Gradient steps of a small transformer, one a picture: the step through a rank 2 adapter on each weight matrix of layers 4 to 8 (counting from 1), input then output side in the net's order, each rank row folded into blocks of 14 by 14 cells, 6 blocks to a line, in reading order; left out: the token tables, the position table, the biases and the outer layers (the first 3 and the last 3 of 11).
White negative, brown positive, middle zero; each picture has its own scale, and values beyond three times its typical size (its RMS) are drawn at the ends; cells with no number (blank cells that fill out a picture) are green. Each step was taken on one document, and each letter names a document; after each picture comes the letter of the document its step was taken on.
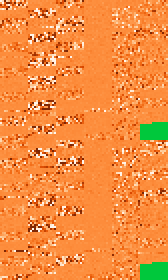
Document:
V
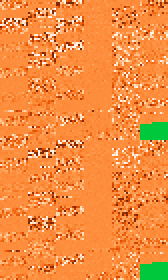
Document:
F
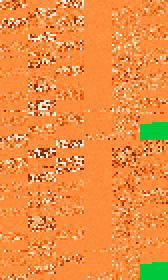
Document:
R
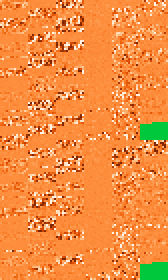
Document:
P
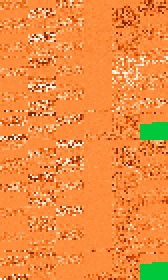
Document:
F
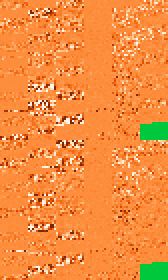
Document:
P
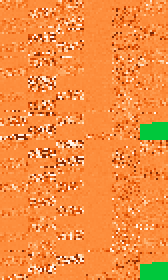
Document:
R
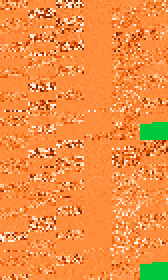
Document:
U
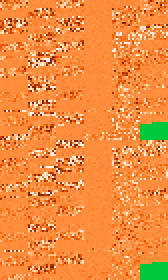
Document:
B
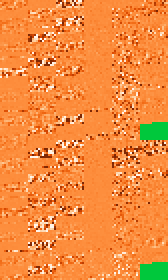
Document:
P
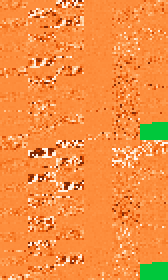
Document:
P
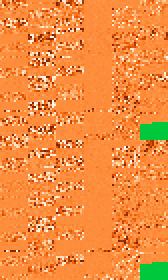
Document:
R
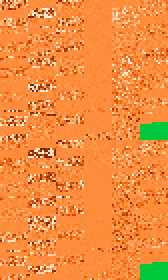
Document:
B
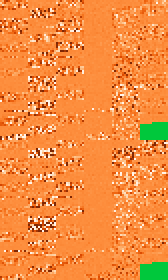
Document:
U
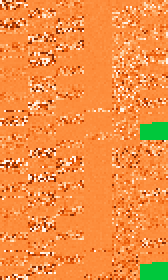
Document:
V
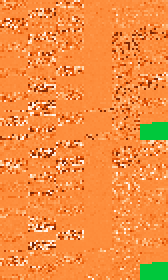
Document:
V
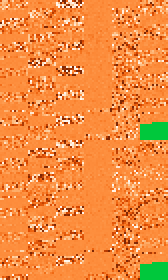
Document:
F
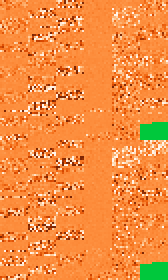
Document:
U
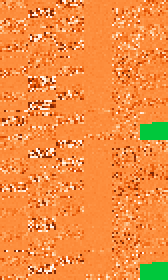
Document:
R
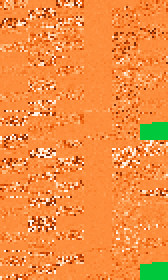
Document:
B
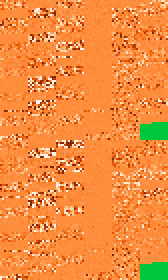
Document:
U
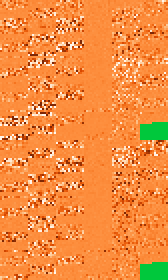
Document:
V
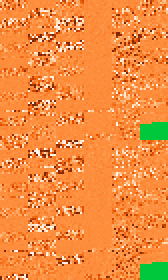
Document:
R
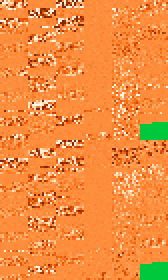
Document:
P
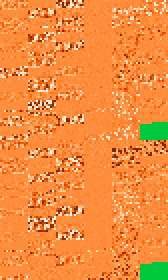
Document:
P
